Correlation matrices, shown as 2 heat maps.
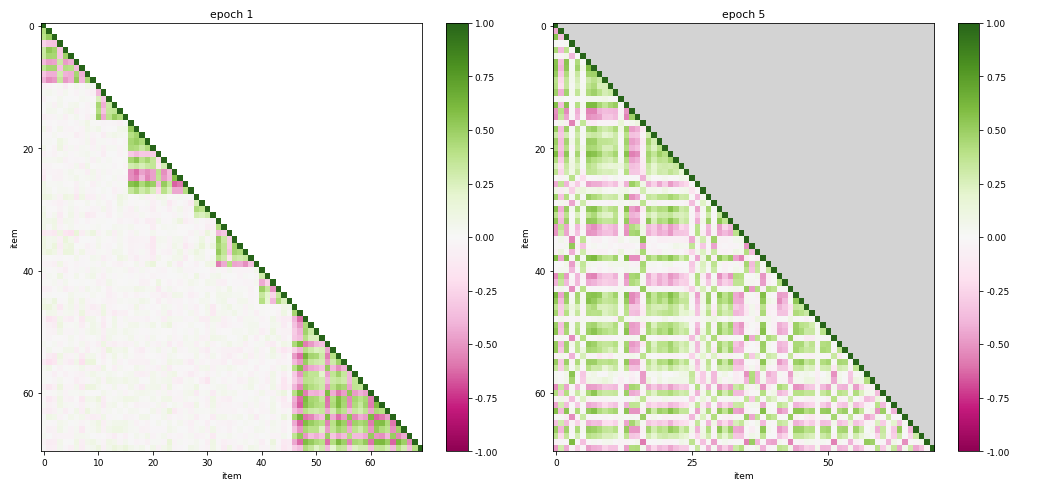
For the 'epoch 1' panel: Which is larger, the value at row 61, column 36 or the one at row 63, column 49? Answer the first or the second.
the second
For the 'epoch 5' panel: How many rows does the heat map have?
70
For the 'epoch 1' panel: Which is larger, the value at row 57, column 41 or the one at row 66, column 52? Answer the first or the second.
the first
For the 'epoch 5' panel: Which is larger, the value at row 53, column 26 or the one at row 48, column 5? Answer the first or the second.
the second
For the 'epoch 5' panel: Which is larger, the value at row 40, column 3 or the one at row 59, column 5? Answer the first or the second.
the second
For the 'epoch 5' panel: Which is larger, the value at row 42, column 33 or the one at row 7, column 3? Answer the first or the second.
the first
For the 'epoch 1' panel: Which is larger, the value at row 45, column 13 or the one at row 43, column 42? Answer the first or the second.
the first
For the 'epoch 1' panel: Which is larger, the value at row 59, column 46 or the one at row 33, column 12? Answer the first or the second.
the second
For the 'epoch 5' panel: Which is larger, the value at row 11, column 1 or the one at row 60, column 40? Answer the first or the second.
the second
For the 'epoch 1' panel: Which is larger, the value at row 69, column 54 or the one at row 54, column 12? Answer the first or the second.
the first
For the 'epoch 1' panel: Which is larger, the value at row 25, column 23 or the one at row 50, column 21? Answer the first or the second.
the second
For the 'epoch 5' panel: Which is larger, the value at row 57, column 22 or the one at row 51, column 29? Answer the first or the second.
the second
